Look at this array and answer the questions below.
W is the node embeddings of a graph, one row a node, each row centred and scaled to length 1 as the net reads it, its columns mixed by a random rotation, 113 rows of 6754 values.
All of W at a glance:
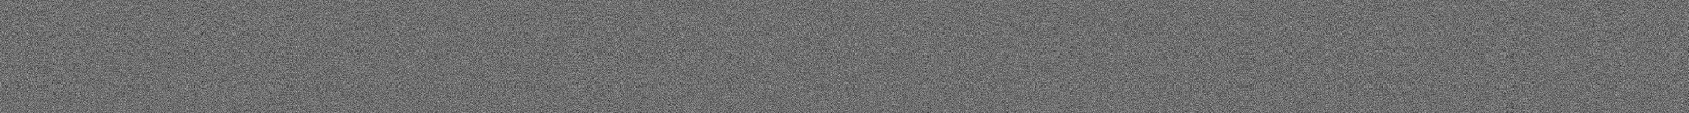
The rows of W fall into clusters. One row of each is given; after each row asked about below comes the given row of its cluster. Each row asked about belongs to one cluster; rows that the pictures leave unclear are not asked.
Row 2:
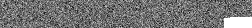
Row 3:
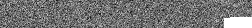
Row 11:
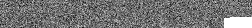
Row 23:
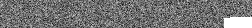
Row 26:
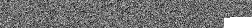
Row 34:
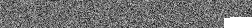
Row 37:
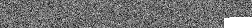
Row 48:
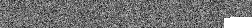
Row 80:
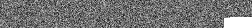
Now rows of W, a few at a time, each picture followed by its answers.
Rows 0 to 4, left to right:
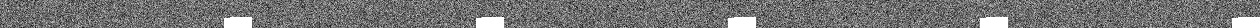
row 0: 11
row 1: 37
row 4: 2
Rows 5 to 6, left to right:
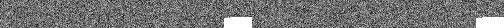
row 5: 80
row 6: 48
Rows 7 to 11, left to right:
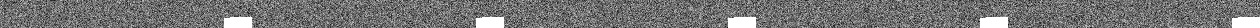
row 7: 34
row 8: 2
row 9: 23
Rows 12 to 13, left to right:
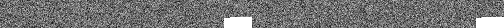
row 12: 3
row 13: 37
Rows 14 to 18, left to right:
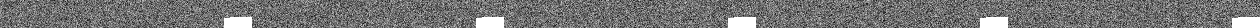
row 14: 34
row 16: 80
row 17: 26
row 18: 11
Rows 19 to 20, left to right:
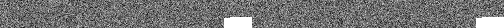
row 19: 11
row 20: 34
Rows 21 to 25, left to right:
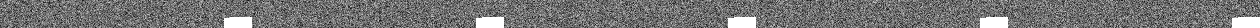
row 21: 37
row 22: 26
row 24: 34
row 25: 80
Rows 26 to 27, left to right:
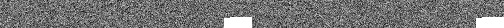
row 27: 3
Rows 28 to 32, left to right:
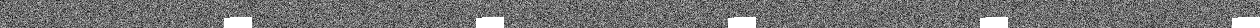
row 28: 3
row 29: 3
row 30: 2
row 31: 37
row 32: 34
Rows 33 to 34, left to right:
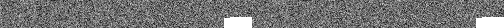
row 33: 34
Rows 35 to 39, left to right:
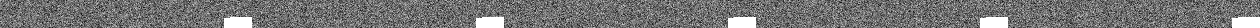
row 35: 48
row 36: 3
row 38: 11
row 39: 23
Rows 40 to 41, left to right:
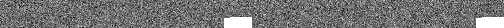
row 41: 2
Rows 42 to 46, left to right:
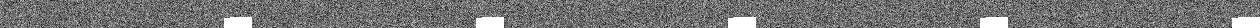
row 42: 34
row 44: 37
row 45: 11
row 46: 23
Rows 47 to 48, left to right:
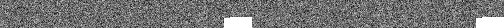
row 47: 80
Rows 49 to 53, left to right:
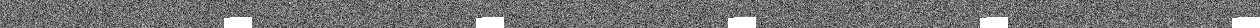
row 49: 2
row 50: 3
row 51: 3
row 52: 48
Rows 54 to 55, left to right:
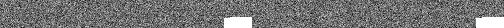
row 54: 11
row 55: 23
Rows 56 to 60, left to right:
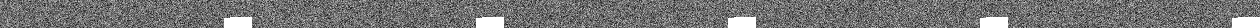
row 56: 26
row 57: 26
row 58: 11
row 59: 2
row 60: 26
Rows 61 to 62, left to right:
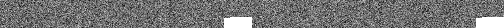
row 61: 11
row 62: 26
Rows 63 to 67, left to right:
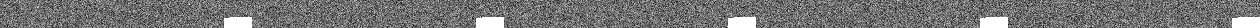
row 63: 37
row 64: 80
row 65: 34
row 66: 37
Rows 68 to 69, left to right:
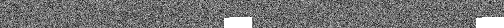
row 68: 37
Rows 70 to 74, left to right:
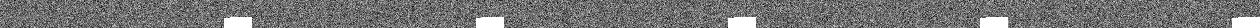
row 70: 48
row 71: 37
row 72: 23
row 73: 11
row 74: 2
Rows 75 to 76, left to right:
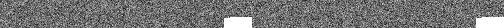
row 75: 80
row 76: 34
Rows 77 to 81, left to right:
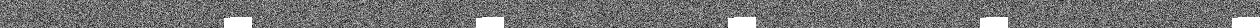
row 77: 2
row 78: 26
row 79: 23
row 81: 34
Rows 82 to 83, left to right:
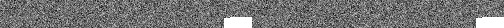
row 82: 48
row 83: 48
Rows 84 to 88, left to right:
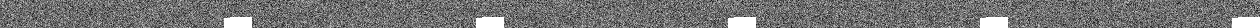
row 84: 2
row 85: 11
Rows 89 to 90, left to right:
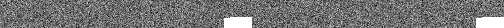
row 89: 2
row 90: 11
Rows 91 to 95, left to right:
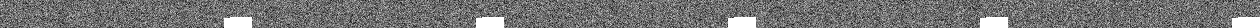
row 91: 23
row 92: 80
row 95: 2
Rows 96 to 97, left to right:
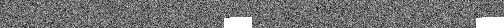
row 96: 3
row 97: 2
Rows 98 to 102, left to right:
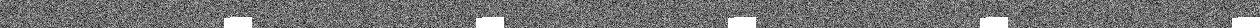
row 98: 48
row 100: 11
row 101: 48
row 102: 80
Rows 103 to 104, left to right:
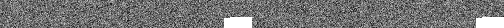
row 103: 26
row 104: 48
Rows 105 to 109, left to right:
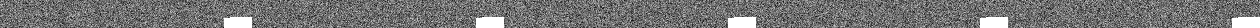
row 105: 23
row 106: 11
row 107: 26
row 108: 11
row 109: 2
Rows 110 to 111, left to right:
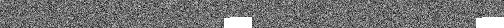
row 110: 48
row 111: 23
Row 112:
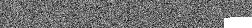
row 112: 26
